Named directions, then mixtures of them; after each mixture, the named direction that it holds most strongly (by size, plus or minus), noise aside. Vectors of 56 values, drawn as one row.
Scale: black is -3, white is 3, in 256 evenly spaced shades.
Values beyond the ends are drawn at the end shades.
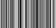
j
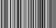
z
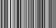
z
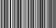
z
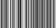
j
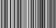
z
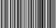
z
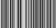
j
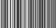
z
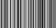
z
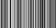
z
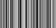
j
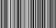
z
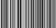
z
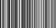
z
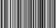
z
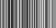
z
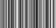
j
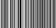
z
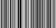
j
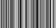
j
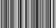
j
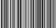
z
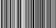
z
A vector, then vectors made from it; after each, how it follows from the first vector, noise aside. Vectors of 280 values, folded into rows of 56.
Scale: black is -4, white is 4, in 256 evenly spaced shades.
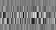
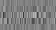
shrunk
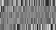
wrapped around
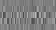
shrunk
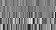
wrapped around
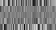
wrapped around
